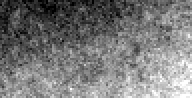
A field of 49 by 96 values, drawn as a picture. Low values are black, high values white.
Overall the values sit about 50% of the way up the scale. The ninth with the highest average is the bottom right. The top left is the ninth with the lowest average. No row or column stands out. Values rise toward the bottom right.
